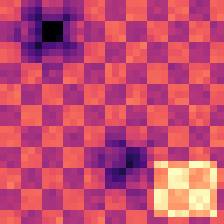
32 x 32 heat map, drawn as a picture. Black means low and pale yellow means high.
The bottom right is the ninth with the highest average. There are two dips. In the bottom right lies a patch that is higher than the rest. The top left is the ninth with the lowest average.
